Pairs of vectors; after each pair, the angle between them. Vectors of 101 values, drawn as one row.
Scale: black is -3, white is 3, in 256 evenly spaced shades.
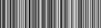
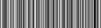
orthogonal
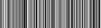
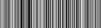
orthogonal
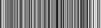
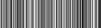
orthogonal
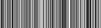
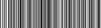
partly opposed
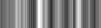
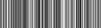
partly opposed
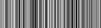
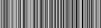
partly aligned
